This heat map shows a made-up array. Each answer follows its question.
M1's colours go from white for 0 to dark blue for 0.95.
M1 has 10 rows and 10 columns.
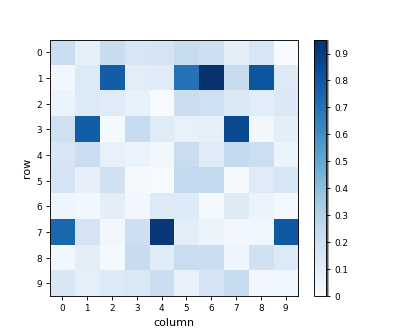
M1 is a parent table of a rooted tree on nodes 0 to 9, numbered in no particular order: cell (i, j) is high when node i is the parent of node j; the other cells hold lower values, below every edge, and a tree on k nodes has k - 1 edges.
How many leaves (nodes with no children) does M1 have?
7
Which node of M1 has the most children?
1
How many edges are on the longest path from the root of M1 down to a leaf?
2
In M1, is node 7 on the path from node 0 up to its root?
yes
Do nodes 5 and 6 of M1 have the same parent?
yes
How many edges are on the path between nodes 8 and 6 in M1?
2
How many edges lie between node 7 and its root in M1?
1
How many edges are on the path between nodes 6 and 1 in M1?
1
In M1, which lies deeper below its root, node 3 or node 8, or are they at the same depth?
node 8
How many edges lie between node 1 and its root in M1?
1
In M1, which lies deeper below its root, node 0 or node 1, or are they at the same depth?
node 0
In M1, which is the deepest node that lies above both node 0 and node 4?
7
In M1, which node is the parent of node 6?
1
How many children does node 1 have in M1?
4
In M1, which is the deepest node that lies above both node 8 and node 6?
1
